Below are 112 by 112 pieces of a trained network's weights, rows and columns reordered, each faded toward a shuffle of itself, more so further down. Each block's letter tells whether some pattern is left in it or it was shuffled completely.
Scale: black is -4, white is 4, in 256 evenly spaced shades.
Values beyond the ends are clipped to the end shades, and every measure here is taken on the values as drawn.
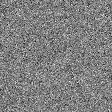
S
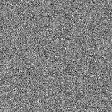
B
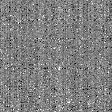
B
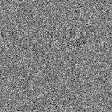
B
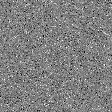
S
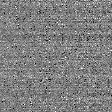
B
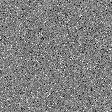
S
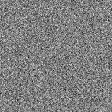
B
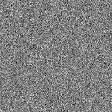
B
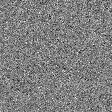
S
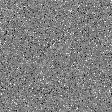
S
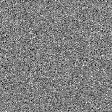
B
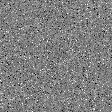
S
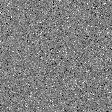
S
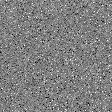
S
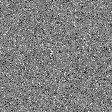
S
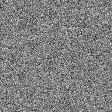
S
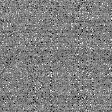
B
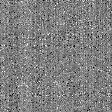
B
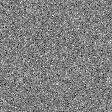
S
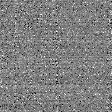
B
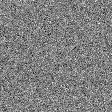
S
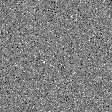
S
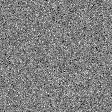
S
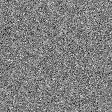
S
